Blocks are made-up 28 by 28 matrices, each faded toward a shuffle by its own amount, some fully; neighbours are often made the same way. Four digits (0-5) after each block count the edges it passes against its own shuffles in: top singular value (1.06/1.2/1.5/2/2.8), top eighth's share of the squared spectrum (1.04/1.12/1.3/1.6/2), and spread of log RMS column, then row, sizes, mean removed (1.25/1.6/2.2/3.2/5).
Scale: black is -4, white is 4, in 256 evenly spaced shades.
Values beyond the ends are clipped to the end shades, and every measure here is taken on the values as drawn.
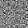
3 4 2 1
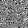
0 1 0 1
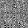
3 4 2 0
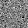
1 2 0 0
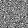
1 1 0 0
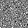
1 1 0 0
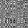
4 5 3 2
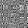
4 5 2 2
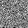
0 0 0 0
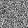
0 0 0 0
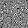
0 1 0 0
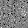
2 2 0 0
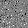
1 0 0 0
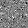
1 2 0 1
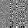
3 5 3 1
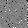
1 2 0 0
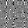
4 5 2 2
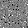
2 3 0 0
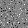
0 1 0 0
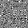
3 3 0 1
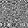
3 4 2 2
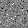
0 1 0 0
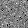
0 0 0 0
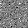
0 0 0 0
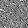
0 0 0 0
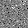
0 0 0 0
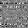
3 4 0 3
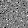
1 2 0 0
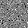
2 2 0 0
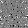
1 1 0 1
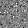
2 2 0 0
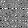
3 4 0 1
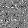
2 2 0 1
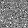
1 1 0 0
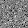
1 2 0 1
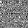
2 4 0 2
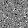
1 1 0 0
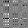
4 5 2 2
